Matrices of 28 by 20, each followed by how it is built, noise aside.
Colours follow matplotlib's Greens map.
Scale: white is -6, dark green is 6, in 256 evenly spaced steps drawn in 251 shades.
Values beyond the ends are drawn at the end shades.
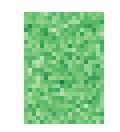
noise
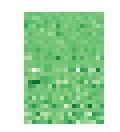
uneven rows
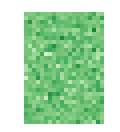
noise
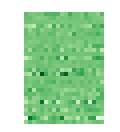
uneven rows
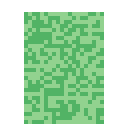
noise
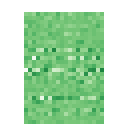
uneven rows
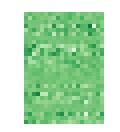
uneven rows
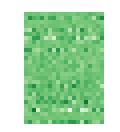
uneven rows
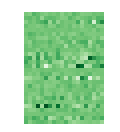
uneven rows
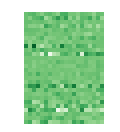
uneven rows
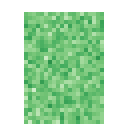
noise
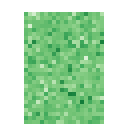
noise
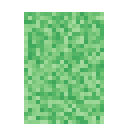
noise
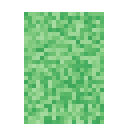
noise
